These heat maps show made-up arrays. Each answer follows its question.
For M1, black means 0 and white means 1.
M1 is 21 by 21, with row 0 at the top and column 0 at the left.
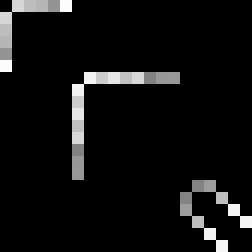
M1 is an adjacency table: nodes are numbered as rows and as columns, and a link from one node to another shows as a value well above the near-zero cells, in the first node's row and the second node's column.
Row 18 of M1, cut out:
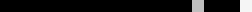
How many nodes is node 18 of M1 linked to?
2
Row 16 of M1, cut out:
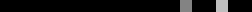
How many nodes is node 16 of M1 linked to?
2
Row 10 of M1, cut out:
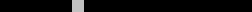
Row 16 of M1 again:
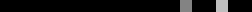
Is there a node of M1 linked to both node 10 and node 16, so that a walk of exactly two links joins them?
no
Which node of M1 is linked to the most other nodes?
node 6
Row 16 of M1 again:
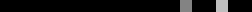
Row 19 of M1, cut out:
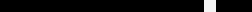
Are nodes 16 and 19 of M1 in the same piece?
yes
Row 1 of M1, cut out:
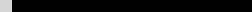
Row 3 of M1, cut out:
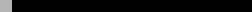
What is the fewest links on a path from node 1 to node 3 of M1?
2
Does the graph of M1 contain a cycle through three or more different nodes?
no
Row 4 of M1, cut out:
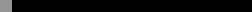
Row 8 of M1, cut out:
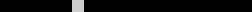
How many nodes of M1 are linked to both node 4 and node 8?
0
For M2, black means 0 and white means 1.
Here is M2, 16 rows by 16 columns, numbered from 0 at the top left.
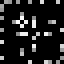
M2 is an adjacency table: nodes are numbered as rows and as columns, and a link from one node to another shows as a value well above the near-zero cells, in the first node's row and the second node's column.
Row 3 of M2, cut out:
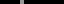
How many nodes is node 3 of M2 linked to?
1
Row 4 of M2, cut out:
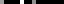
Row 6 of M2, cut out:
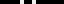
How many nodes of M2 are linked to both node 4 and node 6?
2
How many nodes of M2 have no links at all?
0
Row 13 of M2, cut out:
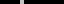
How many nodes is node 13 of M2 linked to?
1
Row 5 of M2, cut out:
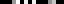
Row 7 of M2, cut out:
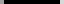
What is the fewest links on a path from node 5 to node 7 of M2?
3
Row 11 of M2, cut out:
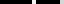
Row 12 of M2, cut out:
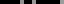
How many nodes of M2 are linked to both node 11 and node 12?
2
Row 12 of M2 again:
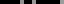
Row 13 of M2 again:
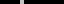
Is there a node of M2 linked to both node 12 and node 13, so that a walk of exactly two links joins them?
yes
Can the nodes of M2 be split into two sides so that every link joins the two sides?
no
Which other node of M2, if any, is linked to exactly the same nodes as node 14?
node 7
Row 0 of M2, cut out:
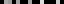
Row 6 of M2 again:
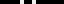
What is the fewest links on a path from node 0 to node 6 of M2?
3
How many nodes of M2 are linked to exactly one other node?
6
